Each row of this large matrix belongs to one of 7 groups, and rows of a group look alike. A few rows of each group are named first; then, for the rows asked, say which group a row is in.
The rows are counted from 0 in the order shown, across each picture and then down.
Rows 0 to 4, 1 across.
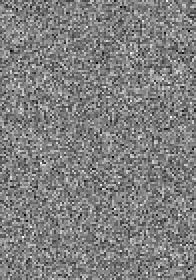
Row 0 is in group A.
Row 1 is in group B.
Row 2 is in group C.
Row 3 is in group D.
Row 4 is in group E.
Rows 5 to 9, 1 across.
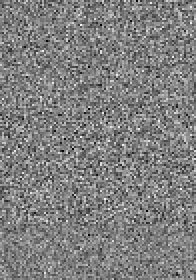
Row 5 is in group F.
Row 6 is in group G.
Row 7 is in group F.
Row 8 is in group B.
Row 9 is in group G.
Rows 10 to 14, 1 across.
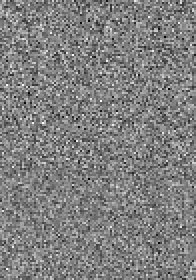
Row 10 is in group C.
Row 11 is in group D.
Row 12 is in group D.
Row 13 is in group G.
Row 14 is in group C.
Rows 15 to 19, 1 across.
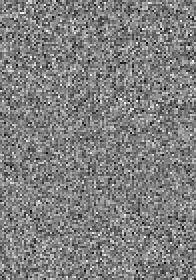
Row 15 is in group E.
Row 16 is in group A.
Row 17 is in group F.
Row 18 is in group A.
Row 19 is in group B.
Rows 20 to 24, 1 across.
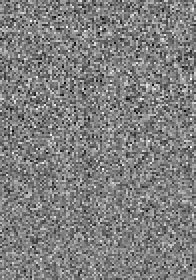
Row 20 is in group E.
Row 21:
F
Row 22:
F
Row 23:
F
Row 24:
D
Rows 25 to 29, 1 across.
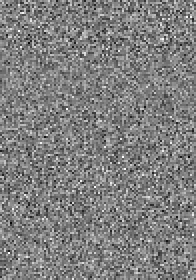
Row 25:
E
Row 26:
B
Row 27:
E
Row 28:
F
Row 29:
C
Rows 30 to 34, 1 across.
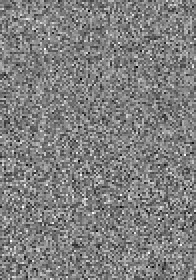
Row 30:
G
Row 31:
C
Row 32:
D
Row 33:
E
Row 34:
B
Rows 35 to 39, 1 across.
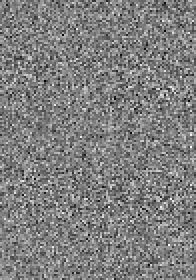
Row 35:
D
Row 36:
E
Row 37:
F
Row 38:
E
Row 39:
G
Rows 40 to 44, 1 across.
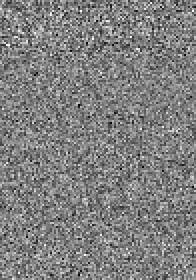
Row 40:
C
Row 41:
D
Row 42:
A
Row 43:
E
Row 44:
D
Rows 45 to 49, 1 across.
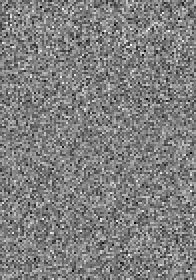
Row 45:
B
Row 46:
E
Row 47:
D
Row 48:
F
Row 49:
E
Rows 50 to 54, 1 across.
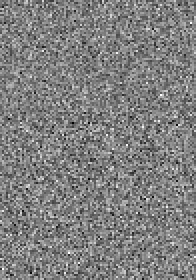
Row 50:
F
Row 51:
E
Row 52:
G
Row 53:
G
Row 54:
A
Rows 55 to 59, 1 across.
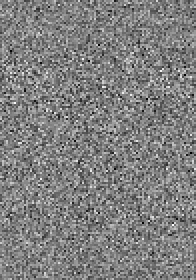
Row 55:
A
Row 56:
B
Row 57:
D
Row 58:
A
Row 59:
G
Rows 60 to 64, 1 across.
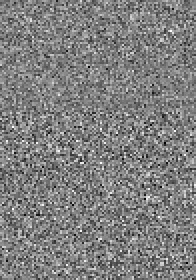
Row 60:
E
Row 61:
G
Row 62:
D
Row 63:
F
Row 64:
E
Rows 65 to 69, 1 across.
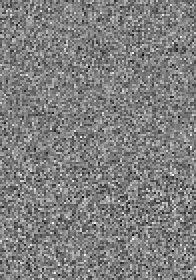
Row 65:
A
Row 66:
G
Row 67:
F
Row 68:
E
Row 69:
E
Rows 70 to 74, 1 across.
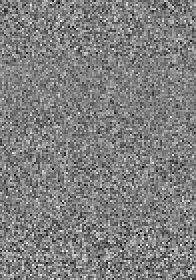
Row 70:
D
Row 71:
G
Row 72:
A
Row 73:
D
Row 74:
E
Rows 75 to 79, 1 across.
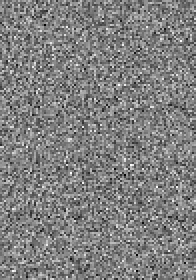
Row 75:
E
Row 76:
A
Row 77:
A
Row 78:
A
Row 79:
B
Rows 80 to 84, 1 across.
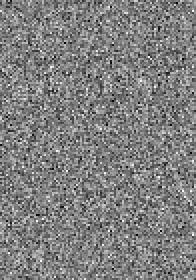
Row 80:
C
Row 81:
C
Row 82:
D
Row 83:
F
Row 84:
C
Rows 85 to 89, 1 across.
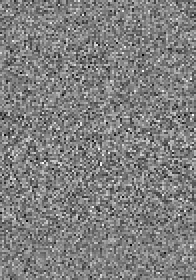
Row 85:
A
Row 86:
G
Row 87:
F
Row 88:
D
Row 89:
F
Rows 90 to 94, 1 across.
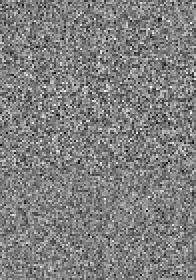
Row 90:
F
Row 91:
E
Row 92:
D
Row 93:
B
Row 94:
G
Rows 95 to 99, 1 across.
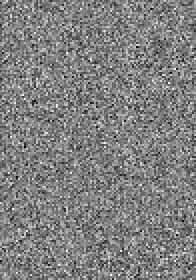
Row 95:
B
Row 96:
B
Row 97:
B
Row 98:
A
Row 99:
E
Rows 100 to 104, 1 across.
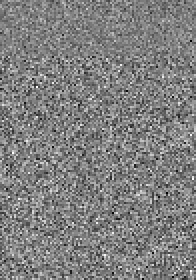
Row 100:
D
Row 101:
D
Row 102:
F
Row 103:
C
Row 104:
B
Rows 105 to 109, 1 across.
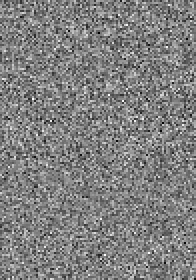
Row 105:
E
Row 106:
E
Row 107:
B
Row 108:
D
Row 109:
B
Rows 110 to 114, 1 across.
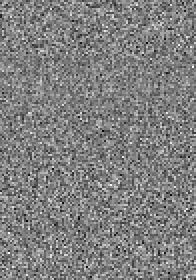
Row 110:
B
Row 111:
C
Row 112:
E
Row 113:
D
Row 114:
C
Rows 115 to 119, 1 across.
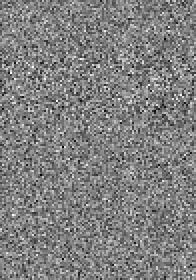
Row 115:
B
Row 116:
B
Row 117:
D
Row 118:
B
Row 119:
D
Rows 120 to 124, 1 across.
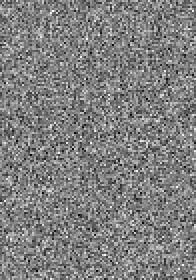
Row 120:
C
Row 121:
E
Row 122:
F
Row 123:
A
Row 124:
B
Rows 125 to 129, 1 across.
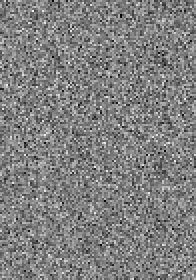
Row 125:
D
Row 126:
D
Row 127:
B
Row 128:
D
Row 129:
D
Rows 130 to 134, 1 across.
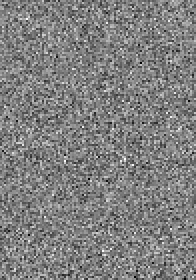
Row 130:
G
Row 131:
E
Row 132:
A
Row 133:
G
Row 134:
B
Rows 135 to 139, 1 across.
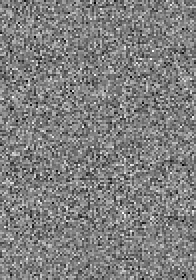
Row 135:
A
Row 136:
F
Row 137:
A
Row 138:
A
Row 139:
A
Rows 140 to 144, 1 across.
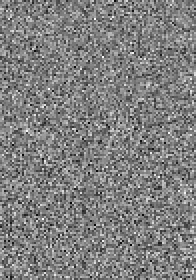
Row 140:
A
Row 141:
F
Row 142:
G
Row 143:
F
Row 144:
F
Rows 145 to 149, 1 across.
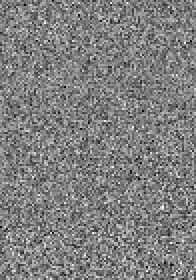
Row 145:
D
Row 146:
A
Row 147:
G
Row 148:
E
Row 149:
B
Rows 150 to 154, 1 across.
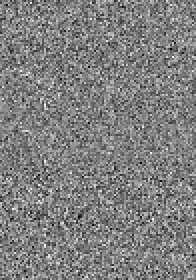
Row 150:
A
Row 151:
G
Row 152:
G
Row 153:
A
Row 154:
D
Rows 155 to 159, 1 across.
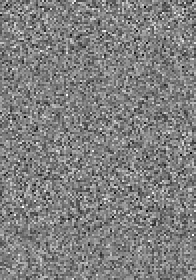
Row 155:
B
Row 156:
F
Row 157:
D
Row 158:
B
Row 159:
C
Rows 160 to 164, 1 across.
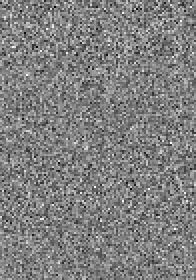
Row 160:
B
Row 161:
G
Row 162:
E
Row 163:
F
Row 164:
G
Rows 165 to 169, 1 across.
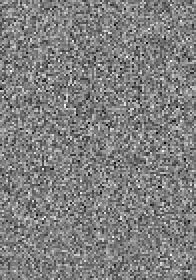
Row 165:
B
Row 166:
A
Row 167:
G
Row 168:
F
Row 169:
E
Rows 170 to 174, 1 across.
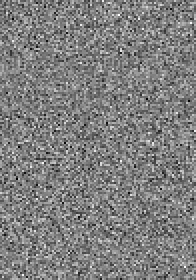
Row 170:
F
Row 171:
E
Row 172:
F
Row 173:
D
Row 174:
D
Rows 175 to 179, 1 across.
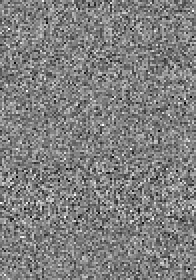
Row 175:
C
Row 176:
D
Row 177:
C
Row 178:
A
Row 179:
E
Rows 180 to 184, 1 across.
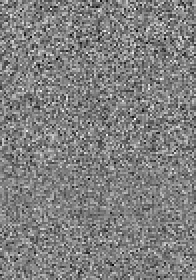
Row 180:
B
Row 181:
A
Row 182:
G
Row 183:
G
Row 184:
D
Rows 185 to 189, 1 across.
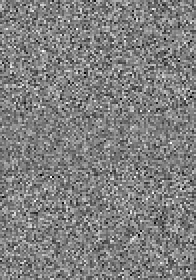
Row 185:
D
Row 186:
D
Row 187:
E
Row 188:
B
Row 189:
E
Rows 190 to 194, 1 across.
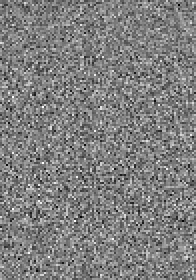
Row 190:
F
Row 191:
F
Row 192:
F
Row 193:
A
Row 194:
F
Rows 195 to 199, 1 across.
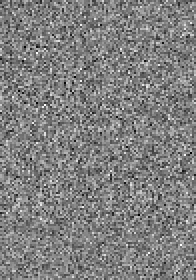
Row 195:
F
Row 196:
F
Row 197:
D
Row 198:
C
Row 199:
B
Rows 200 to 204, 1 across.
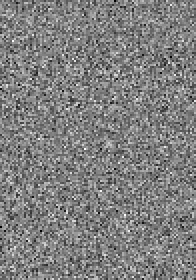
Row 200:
A
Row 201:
D
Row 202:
E
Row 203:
A
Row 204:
B
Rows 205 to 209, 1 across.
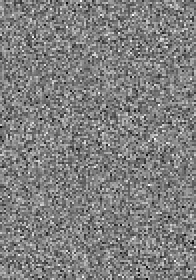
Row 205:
E
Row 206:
F
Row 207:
B
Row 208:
C
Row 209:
E
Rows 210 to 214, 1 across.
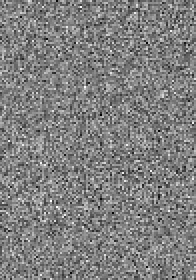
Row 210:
E
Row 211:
E
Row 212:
C
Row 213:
C
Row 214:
B
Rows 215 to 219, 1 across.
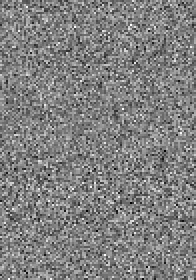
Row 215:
B
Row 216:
G
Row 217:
B
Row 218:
A
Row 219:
B
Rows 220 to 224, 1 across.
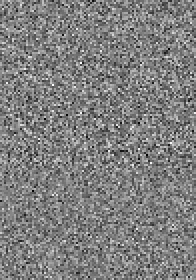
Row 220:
D
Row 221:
E
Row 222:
E
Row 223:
D
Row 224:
G
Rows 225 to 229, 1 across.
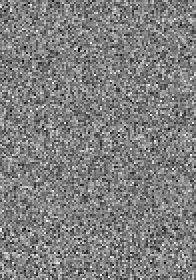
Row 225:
D
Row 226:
F
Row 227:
C
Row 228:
G
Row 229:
D
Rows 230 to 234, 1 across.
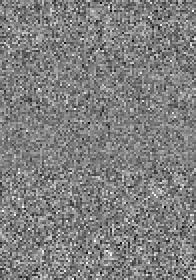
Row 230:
C
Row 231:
A
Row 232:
G
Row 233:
B
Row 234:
C
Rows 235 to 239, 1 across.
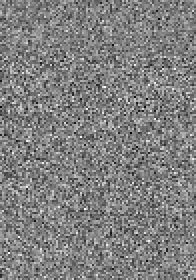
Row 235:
C
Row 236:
B
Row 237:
F
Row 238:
G
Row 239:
C
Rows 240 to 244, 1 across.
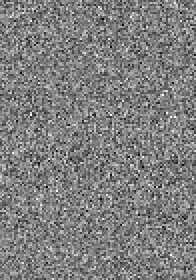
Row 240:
E
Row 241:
E
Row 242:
A
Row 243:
C
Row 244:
E
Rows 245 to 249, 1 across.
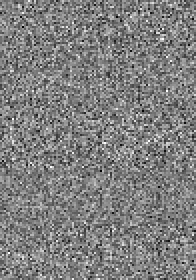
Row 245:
E
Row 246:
A
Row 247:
B
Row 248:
C
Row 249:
C
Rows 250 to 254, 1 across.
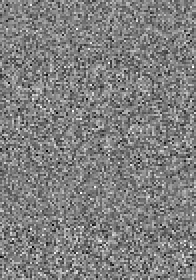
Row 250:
D
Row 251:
C
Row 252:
E
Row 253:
F
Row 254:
D
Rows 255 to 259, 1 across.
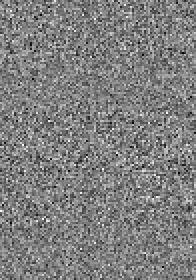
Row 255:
A
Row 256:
D
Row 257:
A
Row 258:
F
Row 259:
F
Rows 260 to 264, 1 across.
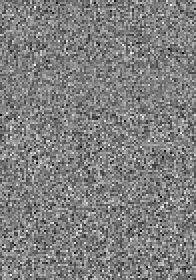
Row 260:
A
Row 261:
A
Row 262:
B
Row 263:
E
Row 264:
E
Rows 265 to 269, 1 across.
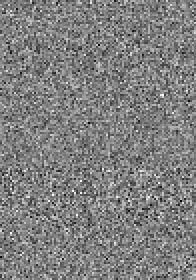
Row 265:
A
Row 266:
E
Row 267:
G
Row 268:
F
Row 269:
D
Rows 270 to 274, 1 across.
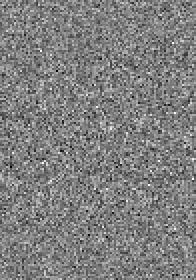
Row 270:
B
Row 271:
C
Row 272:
F
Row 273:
C
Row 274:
G
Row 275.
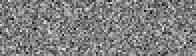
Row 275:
D
